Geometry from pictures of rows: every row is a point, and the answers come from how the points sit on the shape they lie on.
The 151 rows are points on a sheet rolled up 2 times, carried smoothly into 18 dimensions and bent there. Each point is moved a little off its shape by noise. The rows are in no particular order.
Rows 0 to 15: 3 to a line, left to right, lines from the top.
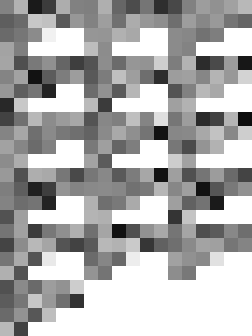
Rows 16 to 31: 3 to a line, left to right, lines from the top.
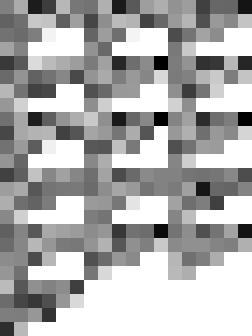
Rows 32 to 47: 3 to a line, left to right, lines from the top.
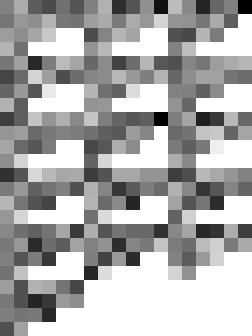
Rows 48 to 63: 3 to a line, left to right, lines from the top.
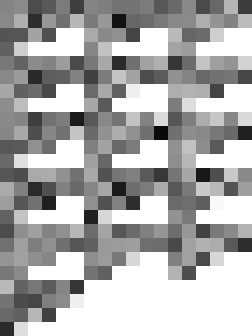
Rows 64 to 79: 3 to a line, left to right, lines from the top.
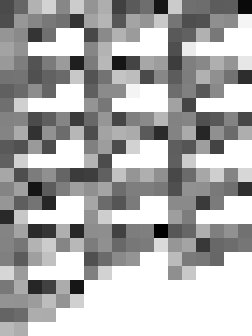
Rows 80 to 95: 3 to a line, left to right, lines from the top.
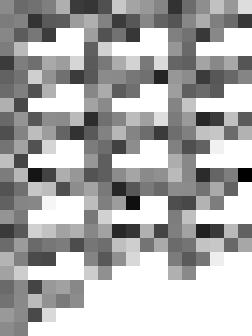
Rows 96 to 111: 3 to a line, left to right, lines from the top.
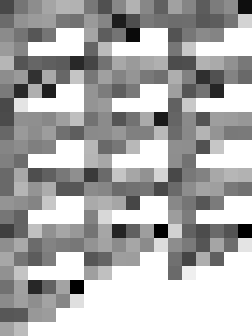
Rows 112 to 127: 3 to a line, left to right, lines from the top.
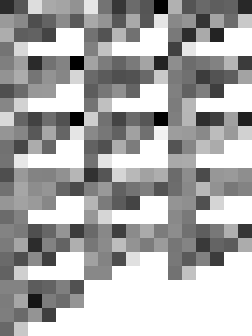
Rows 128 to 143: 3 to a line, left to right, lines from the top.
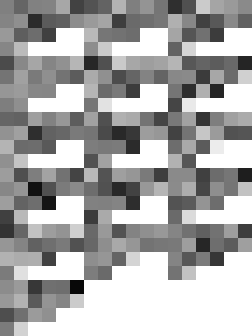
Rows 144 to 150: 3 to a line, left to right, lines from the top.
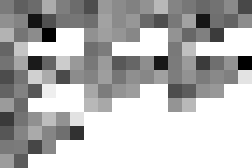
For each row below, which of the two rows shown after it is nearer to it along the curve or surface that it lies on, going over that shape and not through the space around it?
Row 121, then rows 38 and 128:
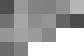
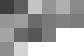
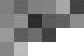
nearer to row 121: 38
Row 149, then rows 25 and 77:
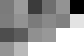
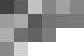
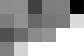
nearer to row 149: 77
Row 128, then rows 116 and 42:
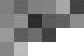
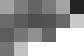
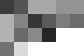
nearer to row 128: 116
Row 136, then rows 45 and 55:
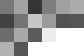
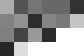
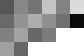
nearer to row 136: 55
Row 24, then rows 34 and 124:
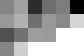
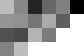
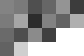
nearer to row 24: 124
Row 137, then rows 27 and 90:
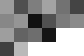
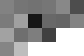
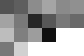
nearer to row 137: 90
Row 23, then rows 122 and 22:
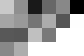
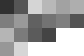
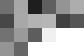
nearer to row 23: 122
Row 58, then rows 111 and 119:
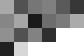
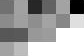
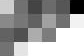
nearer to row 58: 119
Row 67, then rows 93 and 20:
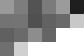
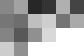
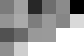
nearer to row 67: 20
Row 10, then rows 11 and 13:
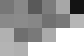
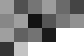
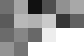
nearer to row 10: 13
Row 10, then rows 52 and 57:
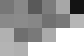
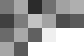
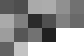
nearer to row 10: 52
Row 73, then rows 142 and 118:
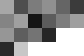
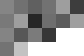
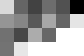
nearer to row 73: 118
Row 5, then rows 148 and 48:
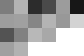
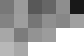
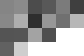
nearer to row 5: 48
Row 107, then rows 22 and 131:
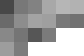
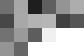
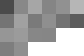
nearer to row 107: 131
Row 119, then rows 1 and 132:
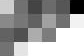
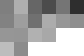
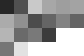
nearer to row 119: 132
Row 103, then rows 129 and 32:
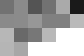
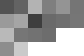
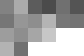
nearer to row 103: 32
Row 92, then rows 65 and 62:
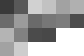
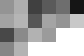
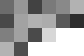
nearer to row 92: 62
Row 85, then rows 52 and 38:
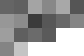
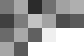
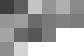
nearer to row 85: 38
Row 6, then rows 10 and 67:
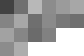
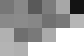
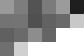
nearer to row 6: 67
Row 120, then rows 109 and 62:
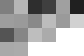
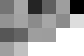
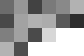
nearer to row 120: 109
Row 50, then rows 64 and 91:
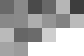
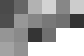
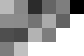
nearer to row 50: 64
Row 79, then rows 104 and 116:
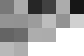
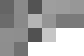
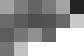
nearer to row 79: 116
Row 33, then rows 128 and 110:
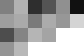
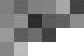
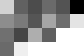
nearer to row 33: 128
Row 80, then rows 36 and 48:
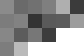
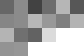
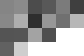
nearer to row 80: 48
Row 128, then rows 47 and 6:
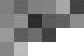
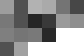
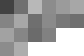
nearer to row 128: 6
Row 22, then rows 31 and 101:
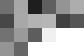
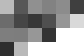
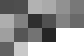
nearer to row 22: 101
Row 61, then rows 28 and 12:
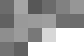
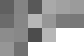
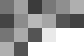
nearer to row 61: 28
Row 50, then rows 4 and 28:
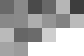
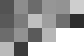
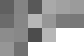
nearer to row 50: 28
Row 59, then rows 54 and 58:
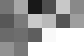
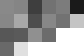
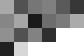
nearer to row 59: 54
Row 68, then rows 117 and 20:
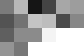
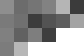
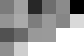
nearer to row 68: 20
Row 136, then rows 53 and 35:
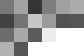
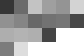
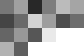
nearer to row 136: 35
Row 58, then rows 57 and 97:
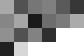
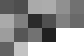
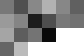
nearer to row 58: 97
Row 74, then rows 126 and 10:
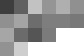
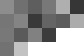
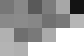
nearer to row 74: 126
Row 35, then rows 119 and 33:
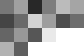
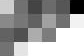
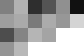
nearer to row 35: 33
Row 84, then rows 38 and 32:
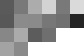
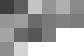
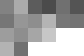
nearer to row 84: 38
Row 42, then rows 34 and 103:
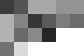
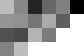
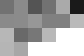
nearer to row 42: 34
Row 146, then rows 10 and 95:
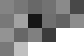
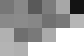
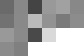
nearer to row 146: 95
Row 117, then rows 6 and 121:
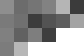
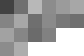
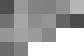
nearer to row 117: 6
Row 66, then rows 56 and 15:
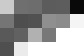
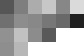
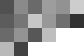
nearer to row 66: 56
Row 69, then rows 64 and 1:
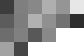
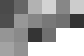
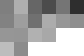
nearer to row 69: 64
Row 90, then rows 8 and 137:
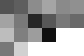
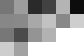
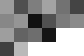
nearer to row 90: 137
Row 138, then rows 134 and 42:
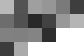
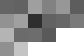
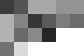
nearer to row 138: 42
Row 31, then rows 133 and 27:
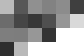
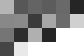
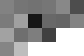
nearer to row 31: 133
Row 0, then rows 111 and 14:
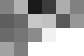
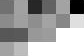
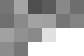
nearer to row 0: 111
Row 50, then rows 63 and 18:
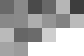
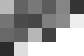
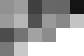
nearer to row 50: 18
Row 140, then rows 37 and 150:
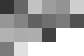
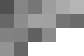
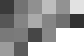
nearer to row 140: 150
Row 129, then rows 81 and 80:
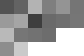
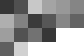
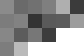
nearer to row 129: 80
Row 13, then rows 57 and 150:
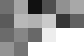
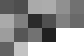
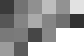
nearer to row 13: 150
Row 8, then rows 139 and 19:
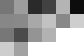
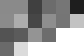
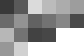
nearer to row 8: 139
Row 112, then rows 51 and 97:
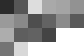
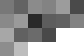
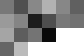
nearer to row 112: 97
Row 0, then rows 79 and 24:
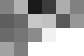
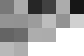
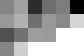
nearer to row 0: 79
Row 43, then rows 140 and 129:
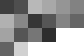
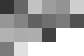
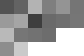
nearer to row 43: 140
